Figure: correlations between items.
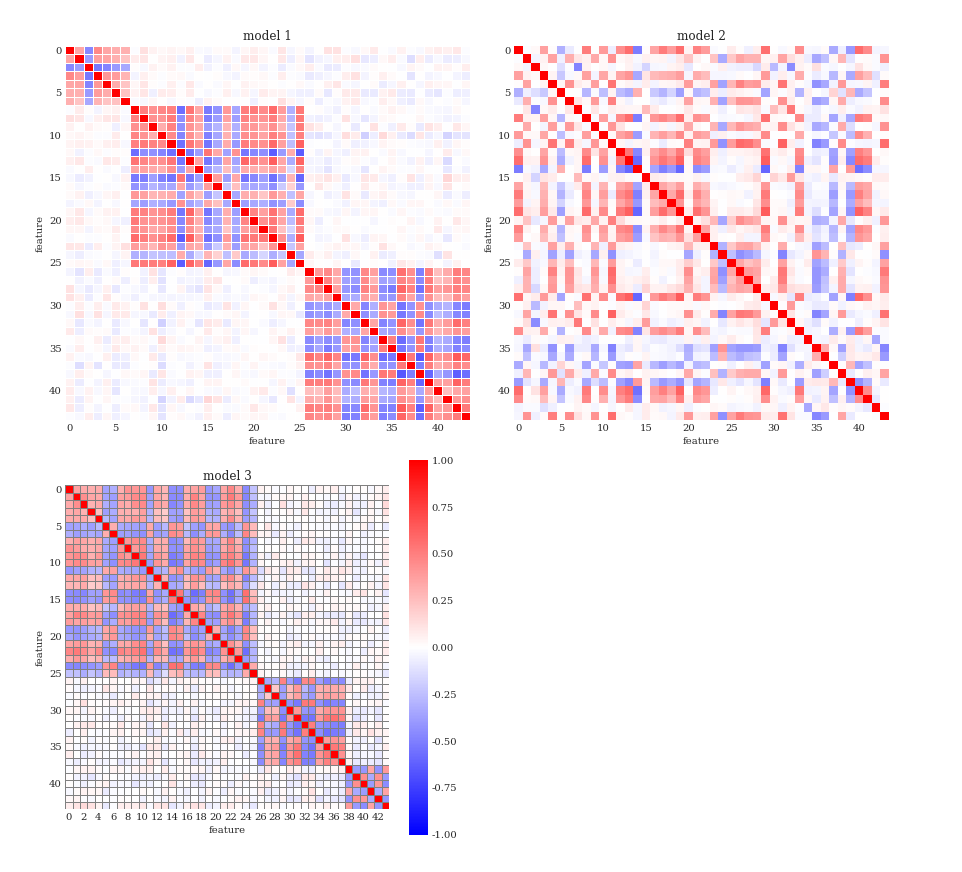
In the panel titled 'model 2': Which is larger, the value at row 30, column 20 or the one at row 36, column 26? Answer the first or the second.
the first
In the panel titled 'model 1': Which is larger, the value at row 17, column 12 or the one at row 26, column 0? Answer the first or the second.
the second
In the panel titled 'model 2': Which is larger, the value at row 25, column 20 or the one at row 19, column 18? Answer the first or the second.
the second
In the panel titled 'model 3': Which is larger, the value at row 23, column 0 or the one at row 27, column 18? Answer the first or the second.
the first
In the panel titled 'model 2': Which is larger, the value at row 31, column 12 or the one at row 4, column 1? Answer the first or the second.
the second
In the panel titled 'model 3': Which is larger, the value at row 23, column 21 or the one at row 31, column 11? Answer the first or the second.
the first
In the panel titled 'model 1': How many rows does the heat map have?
44
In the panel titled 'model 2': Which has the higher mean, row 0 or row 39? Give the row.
0
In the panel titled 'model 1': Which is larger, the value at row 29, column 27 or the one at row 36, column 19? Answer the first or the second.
the first
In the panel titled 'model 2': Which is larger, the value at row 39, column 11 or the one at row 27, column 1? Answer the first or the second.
the second
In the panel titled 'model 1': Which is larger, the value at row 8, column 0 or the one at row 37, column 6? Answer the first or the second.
the first
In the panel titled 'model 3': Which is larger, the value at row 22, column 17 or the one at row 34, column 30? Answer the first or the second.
the first
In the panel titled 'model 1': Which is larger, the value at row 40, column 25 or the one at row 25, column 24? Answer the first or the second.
the first
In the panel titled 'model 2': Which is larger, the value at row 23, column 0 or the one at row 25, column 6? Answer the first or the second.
the second
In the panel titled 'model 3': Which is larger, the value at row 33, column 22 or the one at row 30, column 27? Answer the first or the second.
the second
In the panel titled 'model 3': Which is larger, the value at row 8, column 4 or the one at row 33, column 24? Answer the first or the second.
the first
